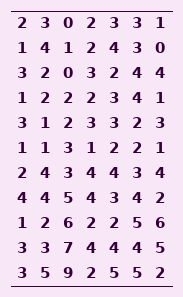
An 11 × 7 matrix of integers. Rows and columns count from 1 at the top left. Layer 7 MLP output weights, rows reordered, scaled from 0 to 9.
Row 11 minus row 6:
2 4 6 1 3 3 1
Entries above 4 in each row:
0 0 0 0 0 0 0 1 3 2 4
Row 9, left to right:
1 2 6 2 2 5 6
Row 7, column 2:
4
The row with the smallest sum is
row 6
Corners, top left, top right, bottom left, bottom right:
2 1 3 2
